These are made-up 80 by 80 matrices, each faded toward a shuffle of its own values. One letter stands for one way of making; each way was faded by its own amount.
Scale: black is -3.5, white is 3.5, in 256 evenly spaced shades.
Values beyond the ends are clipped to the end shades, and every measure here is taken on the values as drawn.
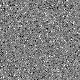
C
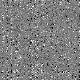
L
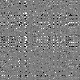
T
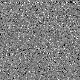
C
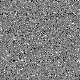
C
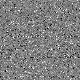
C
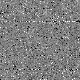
C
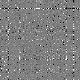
T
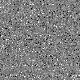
C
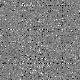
L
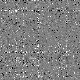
L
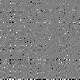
T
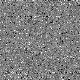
C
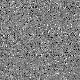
C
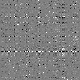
T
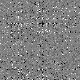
L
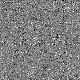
C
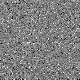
C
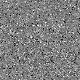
C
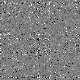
L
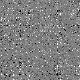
L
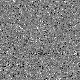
C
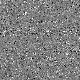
C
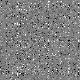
L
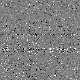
L
